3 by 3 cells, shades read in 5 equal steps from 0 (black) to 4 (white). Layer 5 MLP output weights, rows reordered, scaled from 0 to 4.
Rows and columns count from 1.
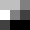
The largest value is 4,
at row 2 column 1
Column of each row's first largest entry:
1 1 1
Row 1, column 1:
3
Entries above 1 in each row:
3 2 0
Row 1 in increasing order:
2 3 3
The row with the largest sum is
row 1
